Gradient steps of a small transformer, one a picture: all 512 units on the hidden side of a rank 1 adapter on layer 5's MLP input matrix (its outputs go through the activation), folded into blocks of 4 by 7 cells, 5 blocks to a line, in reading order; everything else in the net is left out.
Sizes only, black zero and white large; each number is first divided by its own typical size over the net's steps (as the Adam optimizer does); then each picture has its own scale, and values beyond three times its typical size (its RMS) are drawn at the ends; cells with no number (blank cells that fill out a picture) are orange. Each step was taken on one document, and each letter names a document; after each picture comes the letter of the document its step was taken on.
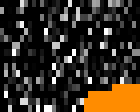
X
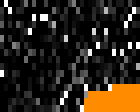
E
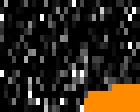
E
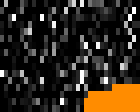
E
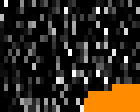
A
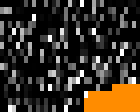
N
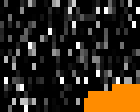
A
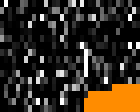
E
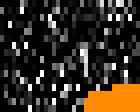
X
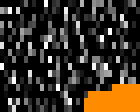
N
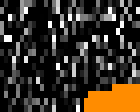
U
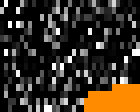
X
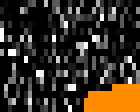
U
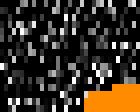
N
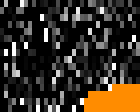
X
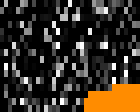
X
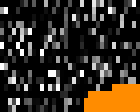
N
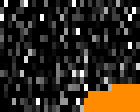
E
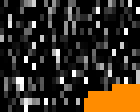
A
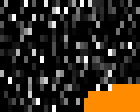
E
